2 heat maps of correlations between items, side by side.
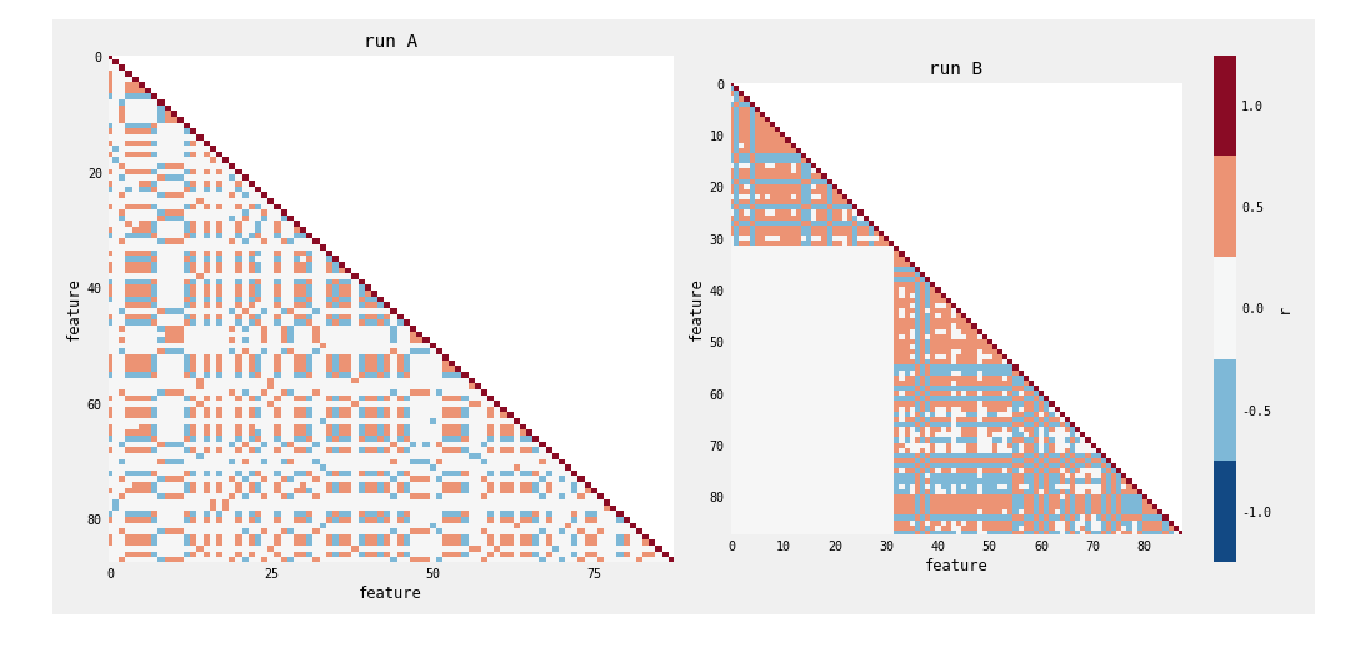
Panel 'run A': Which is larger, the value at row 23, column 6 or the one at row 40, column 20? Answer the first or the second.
the second
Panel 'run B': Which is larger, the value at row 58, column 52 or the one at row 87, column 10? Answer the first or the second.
the first
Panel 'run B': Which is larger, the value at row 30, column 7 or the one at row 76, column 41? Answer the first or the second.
the first
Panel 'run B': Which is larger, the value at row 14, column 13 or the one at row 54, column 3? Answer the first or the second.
the second
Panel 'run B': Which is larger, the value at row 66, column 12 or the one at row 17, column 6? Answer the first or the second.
the second
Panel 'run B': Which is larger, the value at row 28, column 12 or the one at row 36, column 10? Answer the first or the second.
the first
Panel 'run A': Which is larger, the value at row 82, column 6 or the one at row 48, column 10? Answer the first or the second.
the second
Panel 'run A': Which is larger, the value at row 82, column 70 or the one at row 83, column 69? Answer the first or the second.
the second
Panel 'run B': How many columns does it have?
88
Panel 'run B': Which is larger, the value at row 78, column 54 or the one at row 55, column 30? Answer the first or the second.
the second
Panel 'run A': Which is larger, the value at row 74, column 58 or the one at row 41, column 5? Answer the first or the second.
the second
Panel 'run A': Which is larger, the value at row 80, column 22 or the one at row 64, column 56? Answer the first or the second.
the first
